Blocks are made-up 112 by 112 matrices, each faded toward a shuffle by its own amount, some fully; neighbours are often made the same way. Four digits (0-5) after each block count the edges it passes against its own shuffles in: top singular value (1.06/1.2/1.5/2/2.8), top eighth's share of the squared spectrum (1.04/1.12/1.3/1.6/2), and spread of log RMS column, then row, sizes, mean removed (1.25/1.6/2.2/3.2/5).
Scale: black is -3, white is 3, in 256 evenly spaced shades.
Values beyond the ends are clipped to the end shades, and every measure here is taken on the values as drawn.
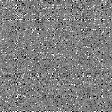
4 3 2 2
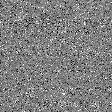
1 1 0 2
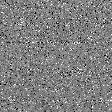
1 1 0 2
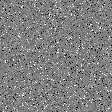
0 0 0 0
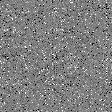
3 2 1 1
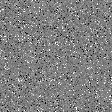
3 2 1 1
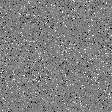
1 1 0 0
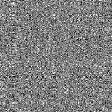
4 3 2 2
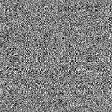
4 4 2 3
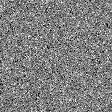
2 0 0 0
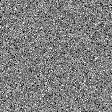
2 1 0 0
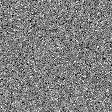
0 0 0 0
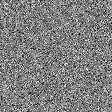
0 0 0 0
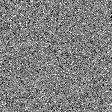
1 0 0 0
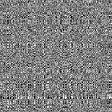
5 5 3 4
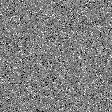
2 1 0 0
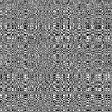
5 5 4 4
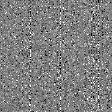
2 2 3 0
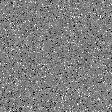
0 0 0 0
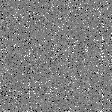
2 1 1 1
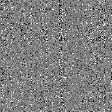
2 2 3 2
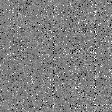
2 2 2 1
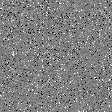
1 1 1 0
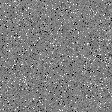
0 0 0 0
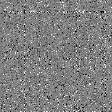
2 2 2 2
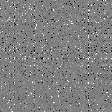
4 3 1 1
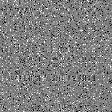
4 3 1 1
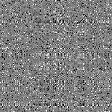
5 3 2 2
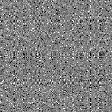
5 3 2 2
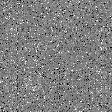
3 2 1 0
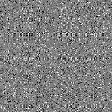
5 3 2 2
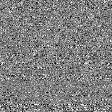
1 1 0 4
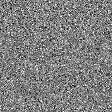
0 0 0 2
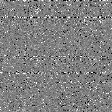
4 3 1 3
